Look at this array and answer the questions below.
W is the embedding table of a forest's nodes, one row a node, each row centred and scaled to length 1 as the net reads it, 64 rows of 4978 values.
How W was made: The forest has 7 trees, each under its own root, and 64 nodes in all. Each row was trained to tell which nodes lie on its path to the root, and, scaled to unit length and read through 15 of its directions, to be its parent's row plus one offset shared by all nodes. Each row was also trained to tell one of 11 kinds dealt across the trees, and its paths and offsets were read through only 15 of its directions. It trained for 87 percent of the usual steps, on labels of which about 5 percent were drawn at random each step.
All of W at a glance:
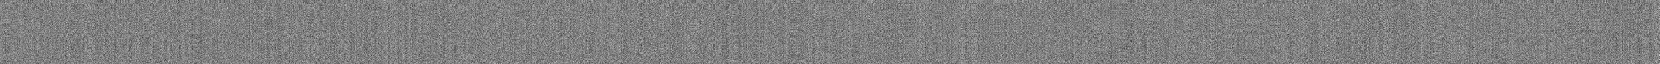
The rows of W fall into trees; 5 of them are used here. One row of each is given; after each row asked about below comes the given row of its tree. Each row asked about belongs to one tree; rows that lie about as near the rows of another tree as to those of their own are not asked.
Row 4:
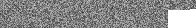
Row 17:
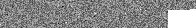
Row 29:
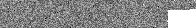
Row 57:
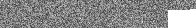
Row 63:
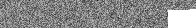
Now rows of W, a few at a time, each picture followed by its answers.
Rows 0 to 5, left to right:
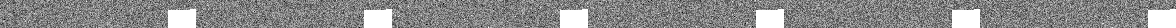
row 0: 63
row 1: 63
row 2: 63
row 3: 29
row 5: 57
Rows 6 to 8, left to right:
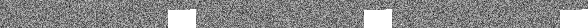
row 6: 57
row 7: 17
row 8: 57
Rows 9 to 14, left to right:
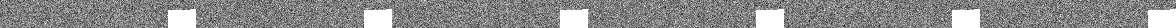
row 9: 57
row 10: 29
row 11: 4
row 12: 63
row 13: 4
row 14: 29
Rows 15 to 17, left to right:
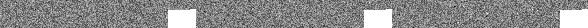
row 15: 4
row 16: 63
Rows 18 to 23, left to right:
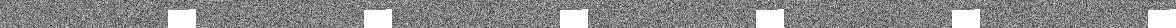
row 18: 63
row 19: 29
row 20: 29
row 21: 57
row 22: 29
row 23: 57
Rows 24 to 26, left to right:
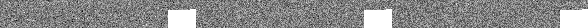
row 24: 57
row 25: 63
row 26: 57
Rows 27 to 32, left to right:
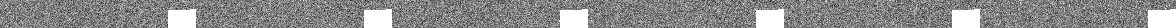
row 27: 29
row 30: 17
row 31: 63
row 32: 57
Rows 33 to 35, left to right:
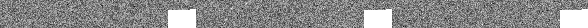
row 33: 4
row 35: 29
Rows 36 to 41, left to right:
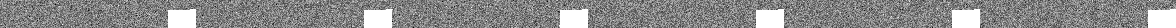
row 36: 29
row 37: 17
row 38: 17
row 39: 4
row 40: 57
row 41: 63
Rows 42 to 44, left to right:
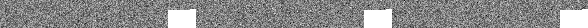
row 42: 17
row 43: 17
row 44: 4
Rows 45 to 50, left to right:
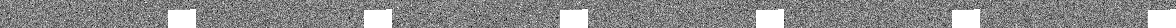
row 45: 57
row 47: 4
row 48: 57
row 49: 57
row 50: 17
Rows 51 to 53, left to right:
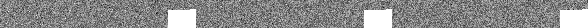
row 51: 4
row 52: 17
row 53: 17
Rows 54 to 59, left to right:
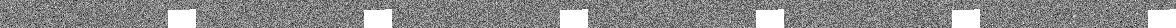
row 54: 29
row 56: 57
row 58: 17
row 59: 29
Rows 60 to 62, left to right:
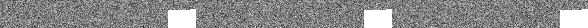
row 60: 4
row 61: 4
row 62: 17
